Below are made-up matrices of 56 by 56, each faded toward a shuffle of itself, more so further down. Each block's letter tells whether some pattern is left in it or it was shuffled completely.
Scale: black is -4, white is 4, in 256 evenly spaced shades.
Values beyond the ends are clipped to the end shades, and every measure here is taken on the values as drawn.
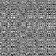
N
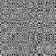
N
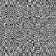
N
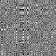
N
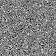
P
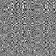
N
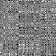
N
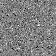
P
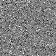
P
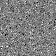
P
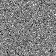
P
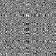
N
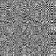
N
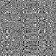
N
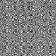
N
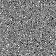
P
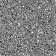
P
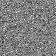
P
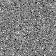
P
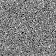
P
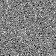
P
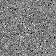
P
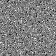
P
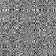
N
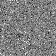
P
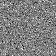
P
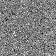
P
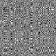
N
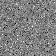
P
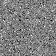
P
